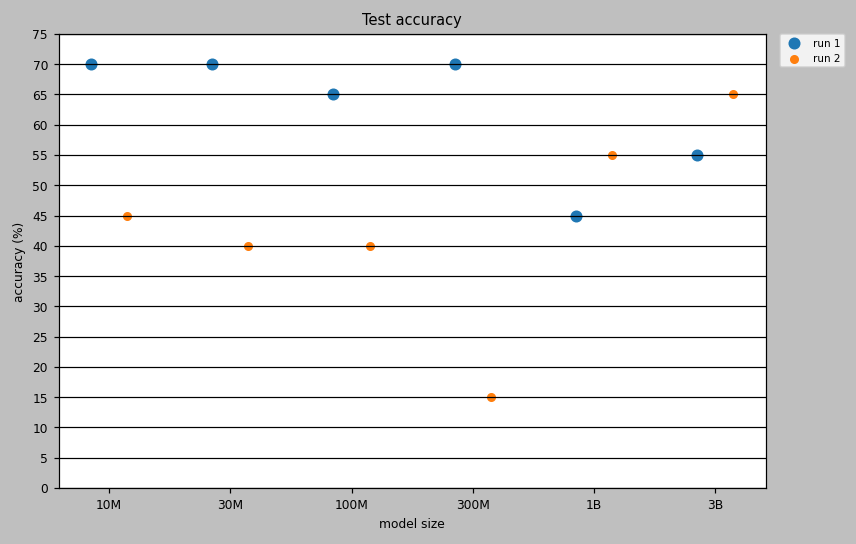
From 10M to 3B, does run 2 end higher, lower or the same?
higher
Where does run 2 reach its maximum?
3B
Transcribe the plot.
Title: Test accuracy
x-axis: model size, ticks 10M 30M 100M 300M 1B 3B
y-axis: accuracy (%), ticks 0 5 10 15 20 25 30 35 40 45 50 55 60 65 70 75
Legend: run 1, run 2
Values:
run 1: 70 70 65 70 45 55
run 2: 45 40 40 15 55 65
